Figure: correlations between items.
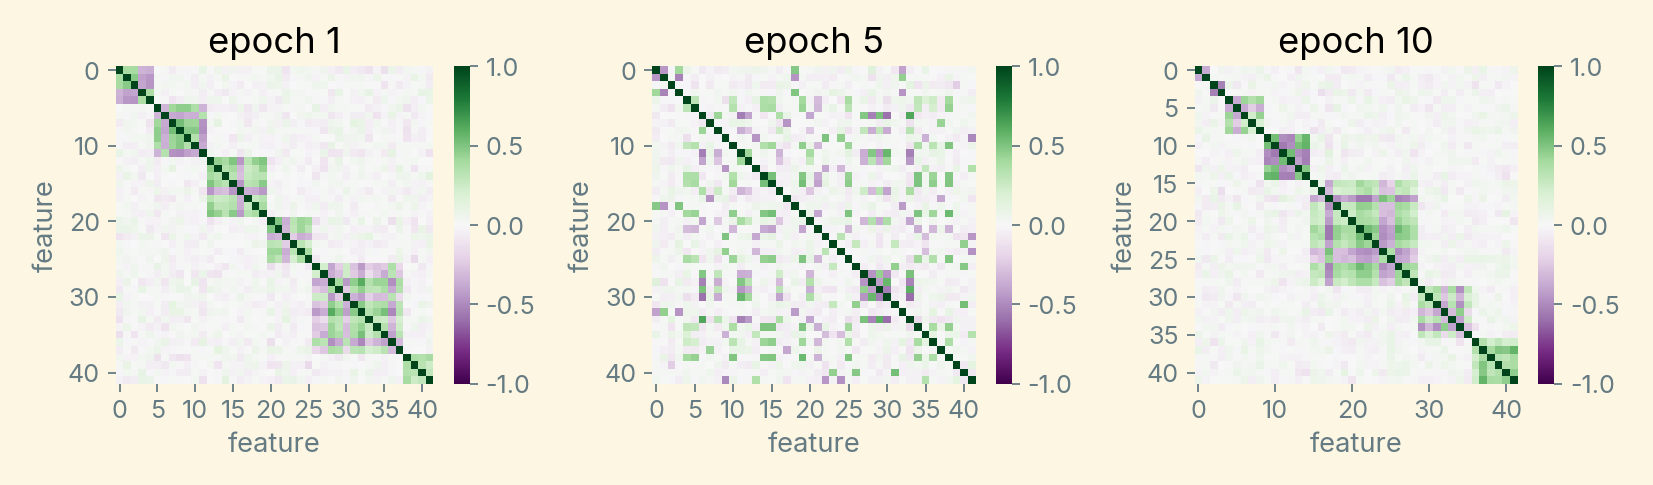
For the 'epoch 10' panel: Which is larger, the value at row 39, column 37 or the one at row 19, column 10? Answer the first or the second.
the first
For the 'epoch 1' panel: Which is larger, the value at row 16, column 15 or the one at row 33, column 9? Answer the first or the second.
the second
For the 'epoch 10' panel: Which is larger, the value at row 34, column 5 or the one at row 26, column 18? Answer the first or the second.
the second
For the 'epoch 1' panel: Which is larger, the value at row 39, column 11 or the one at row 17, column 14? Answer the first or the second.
the second
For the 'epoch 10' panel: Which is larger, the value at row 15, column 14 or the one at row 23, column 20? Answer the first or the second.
the second
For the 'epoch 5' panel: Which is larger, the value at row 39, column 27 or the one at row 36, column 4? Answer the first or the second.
the second
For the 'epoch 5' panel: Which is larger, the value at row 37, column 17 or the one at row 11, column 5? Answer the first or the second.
the second
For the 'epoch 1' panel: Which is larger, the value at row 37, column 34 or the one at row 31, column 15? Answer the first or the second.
the first
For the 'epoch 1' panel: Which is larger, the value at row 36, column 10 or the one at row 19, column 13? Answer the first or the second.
the second
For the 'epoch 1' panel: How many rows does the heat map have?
42
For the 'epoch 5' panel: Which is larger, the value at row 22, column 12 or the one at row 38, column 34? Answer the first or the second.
the second
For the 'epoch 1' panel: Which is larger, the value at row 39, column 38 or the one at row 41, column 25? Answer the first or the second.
the first
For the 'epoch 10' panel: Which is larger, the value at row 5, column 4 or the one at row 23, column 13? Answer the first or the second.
the second
